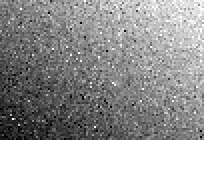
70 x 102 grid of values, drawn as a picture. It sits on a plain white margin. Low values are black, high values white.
Fine speckle covers the field. There is an overall slope up to the top right. The histogram is bell-shaped. The bottom left is the ninth with the lowest average.
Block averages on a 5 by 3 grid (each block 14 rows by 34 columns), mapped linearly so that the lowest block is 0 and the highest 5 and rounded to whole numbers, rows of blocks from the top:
345
234
134
123
012
